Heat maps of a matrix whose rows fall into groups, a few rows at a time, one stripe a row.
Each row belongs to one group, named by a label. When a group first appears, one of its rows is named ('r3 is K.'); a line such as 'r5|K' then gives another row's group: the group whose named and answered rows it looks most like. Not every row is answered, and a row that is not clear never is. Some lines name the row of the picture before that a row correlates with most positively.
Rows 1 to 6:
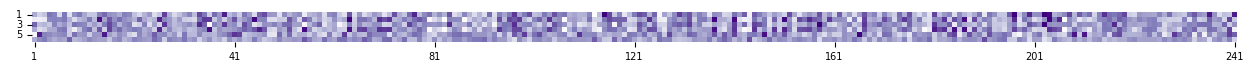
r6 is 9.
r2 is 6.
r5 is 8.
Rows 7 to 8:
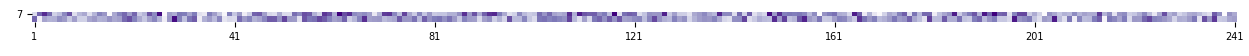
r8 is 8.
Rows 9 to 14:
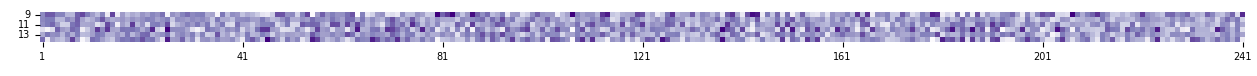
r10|9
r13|9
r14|6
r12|6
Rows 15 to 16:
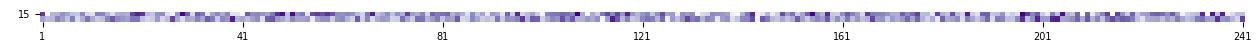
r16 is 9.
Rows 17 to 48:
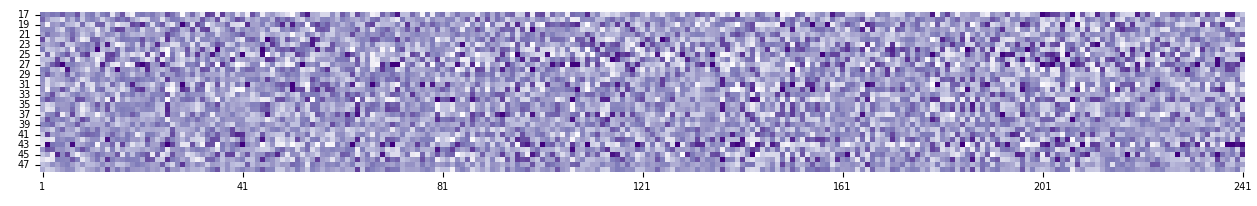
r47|8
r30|6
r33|9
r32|8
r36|6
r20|9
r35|6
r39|9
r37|9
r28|9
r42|6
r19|8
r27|8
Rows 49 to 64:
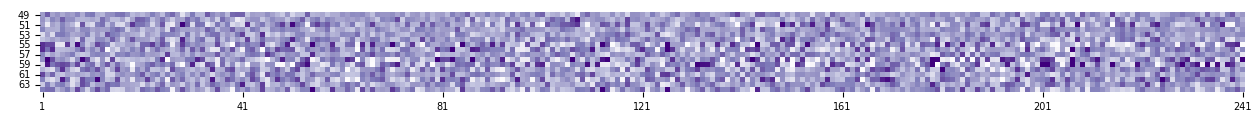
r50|8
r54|8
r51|8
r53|6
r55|9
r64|9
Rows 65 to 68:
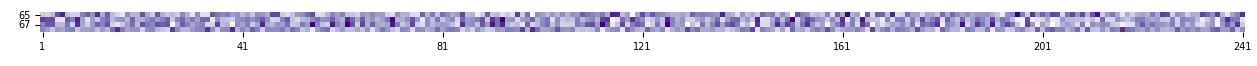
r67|9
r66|9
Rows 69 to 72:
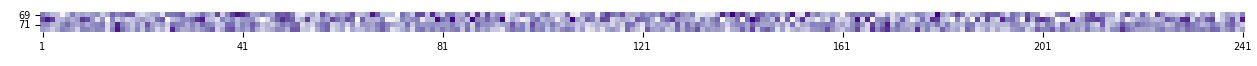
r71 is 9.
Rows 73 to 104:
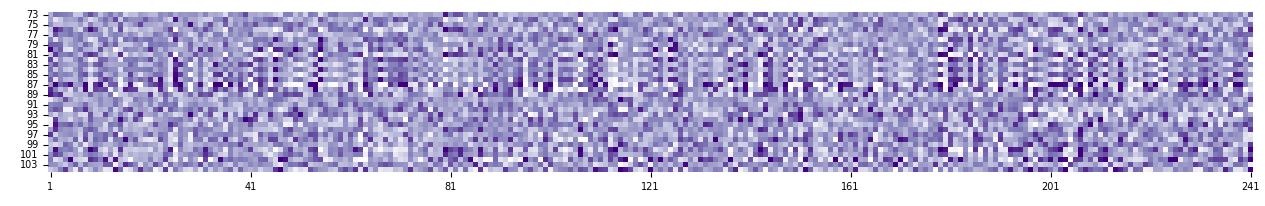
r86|6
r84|6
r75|8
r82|6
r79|9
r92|9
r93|8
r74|6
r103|9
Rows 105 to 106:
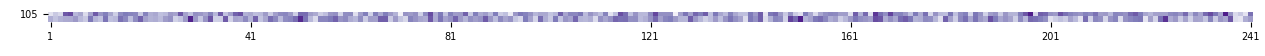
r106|8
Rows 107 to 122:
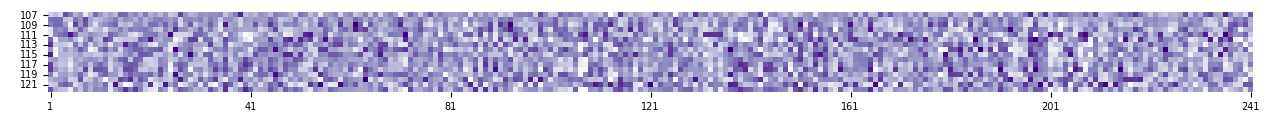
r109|9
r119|6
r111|8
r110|9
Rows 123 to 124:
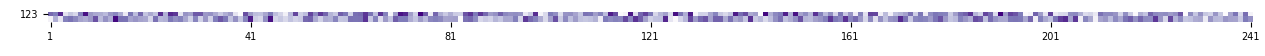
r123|9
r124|6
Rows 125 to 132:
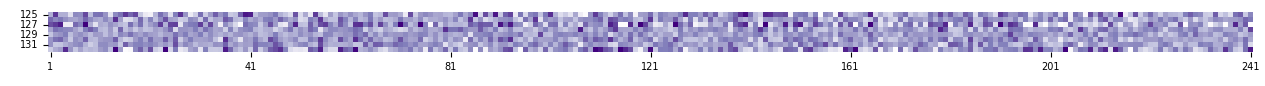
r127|9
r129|9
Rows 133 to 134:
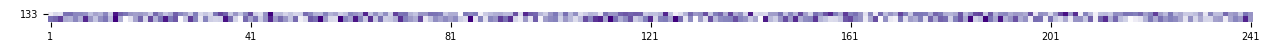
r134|9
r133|6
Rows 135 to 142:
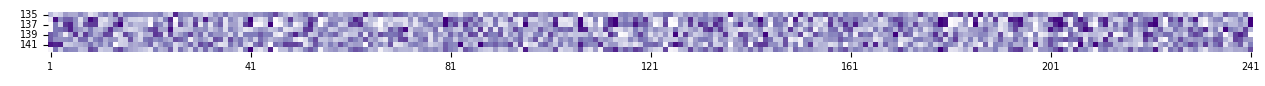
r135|6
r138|8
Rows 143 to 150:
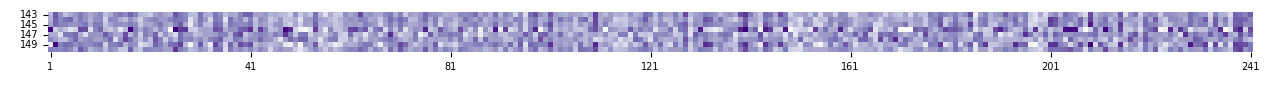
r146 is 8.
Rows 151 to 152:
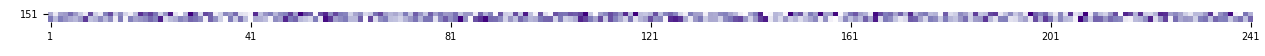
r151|8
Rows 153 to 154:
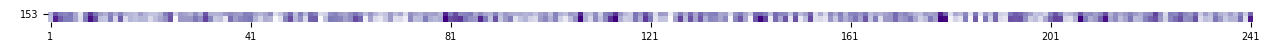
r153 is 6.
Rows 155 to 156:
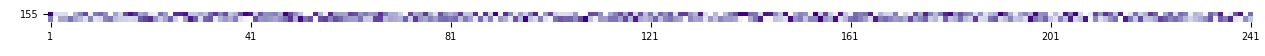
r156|8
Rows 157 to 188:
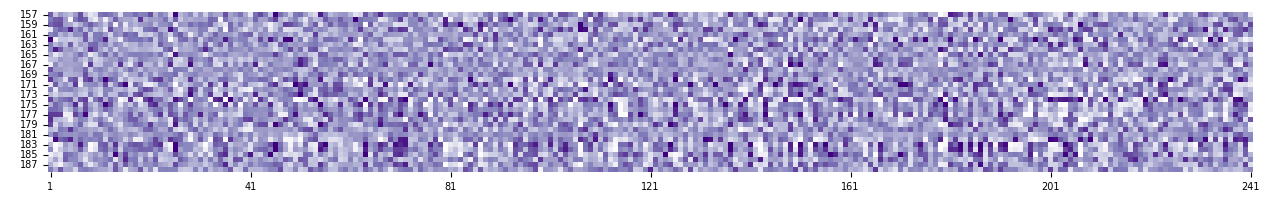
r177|9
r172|8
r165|6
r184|6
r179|6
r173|8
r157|6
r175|9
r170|9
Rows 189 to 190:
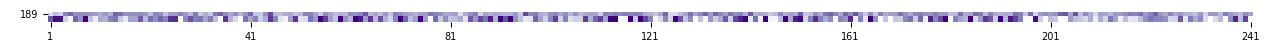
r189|6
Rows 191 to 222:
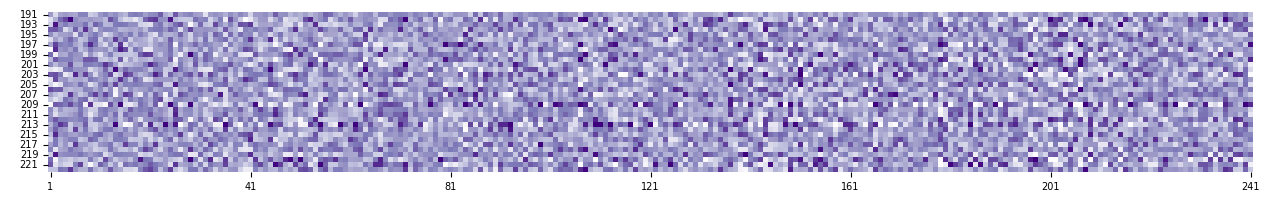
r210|6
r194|9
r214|9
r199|8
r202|6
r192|8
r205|6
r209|8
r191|6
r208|6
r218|8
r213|9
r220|8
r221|6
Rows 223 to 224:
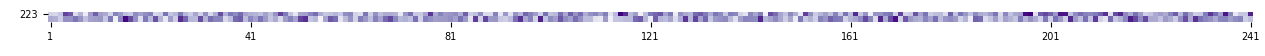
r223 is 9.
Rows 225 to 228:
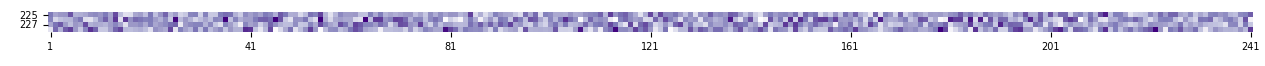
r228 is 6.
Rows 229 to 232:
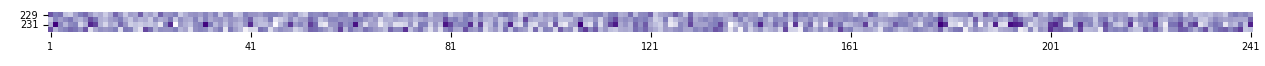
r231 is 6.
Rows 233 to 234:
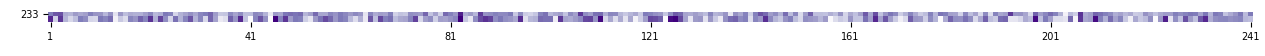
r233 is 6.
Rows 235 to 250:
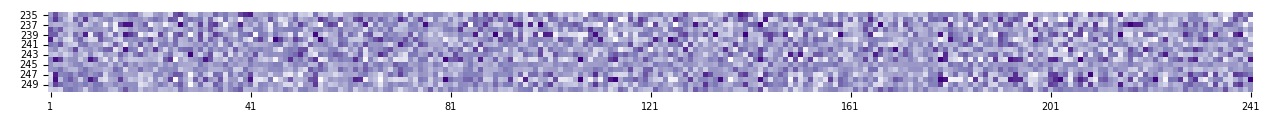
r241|9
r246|9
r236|9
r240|6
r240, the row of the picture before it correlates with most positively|234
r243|8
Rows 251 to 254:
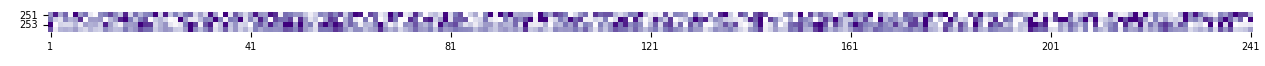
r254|8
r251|9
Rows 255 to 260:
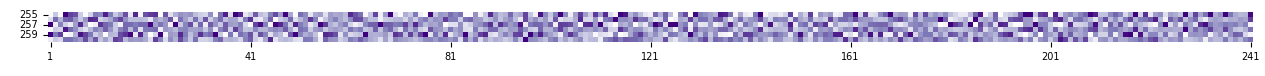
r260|6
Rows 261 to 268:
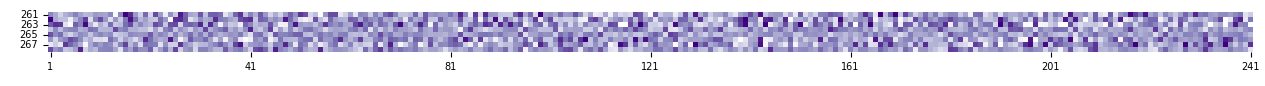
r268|6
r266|8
